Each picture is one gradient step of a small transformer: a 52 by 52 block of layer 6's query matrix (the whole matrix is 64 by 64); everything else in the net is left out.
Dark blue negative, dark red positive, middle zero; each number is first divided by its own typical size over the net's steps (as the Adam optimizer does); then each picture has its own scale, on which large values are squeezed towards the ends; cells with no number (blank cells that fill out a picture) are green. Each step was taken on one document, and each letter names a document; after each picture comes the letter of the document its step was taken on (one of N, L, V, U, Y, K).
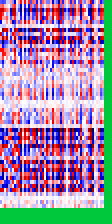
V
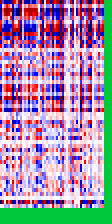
V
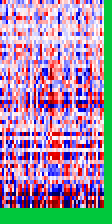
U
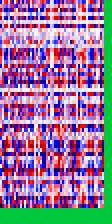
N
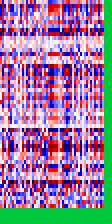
U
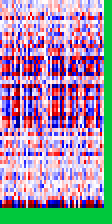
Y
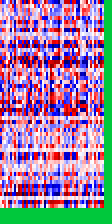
U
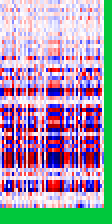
Y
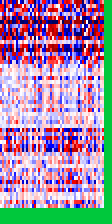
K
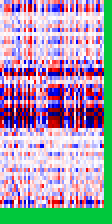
Y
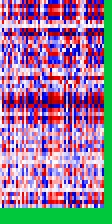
K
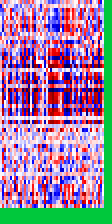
U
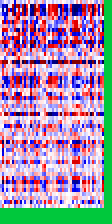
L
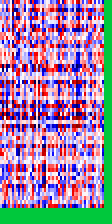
L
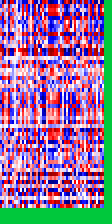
K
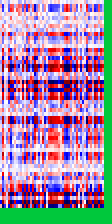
U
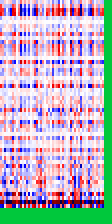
V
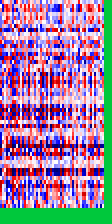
N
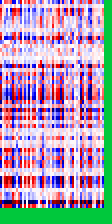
V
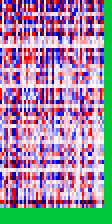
V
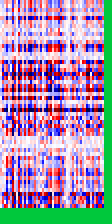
Y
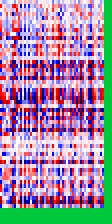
V
